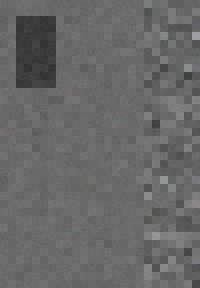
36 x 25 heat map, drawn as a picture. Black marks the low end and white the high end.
Odd patch: lower, in the top left. Seam: vertical, 70% of the way across, the left part calmer. Histogram: skewed, a long tail of low values. Odd rows or columns: none.
